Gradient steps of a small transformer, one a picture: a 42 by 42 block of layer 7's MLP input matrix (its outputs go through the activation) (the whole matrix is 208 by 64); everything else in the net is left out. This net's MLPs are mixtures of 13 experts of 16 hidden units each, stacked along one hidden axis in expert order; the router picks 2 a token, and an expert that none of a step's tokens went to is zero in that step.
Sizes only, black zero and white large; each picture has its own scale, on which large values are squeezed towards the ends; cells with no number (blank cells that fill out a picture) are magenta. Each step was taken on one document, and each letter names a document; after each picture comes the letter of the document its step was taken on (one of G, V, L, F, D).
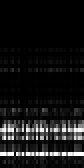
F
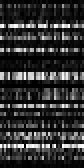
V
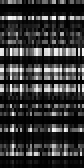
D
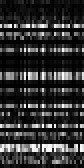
V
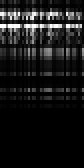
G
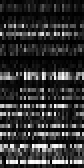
V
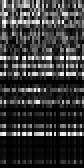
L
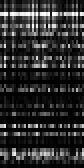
L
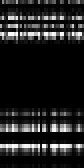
D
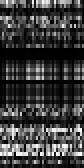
F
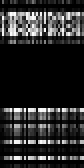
G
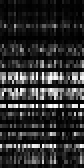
V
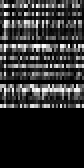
L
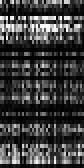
F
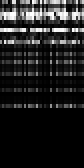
G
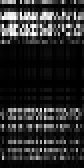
G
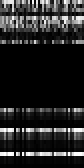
F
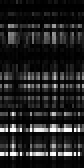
D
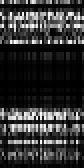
G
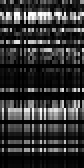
G
